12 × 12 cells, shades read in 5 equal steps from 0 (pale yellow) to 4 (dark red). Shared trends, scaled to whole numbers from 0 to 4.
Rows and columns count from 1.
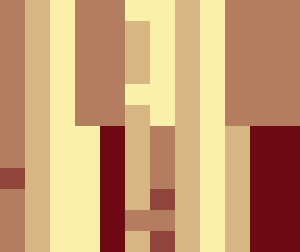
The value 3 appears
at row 9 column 1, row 10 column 7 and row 12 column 7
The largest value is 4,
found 18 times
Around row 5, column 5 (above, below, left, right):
2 2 2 0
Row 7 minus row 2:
0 0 0 -2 2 0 2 0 0 -1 2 2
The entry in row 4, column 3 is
0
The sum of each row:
14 15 15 15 14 15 20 20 21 21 21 21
